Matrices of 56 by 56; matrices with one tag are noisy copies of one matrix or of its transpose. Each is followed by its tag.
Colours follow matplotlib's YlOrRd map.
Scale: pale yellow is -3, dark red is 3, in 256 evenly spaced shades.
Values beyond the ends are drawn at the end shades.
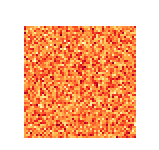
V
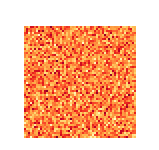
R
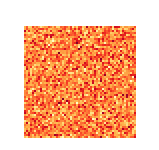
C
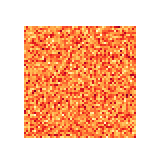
C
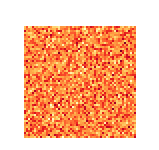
C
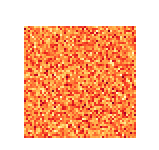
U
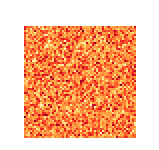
V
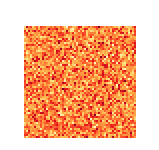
U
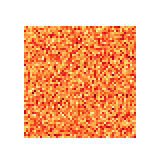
C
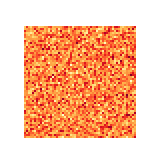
C
